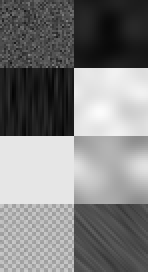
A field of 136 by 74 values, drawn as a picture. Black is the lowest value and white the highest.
It is made of 4 by 2 panels. Panel 1,1: low, fine-grained. Panel 1,2: very low, smooth, faint in contrast. Panel 2,1: very low, streaked downward, faint in contrast. Panel 2,2: very high, smooth, faint in contrast. Panel 3,1: very high, flat. Panel 3,2: high, smooth. Panel 4,1: high, checkered. Panel 4,2: low, slanting down to the right, faint in contrast.
